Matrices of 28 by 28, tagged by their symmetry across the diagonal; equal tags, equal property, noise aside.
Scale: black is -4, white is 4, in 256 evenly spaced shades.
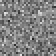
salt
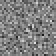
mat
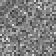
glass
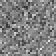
glass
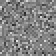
glass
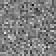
mat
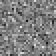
mat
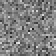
mat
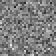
salt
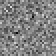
glass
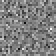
salt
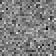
salt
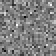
mat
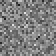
glass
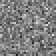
salt
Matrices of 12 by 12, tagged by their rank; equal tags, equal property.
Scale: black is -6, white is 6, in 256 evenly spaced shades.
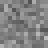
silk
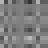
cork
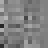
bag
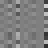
cork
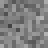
silk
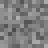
silk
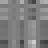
cork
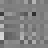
bag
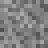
silk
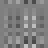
cork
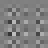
cork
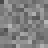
silk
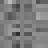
bag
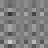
cork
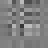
cork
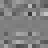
bag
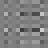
cork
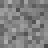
silk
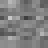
bag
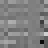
bag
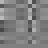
cork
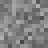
silk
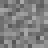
silk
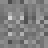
bag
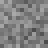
silk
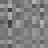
bag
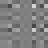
cork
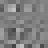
bag
